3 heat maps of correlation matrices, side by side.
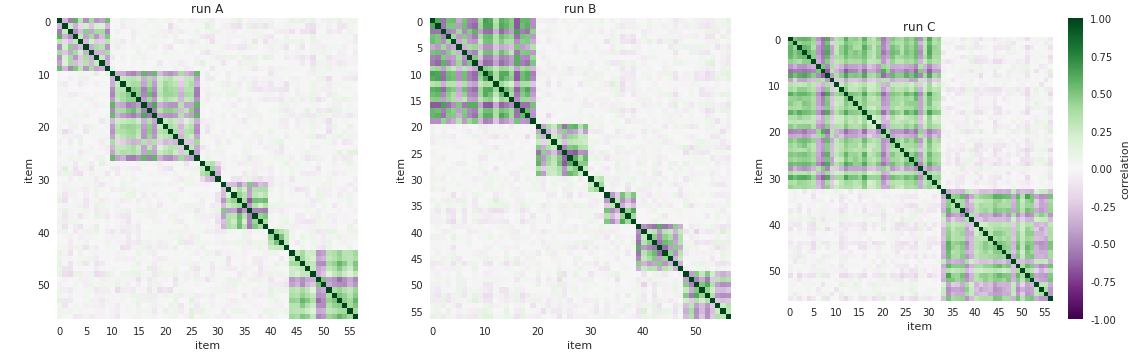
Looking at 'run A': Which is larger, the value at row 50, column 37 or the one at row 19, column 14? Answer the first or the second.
the second
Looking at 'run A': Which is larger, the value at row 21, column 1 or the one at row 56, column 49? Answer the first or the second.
the first
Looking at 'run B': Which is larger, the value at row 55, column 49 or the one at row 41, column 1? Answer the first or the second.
the first
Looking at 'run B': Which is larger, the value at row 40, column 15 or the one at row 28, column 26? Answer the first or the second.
the second
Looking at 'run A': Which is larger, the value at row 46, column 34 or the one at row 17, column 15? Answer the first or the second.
the second
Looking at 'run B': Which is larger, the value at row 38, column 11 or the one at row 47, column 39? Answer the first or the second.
the first
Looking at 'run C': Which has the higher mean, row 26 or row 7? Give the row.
26
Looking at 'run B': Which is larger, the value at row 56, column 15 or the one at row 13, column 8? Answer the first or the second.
the first
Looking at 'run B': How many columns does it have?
57
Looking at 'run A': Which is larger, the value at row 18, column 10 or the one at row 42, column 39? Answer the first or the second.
the first
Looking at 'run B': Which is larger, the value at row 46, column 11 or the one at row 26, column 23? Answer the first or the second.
the second
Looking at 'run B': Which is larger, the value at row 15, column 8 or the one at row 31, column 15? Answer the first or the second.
the second
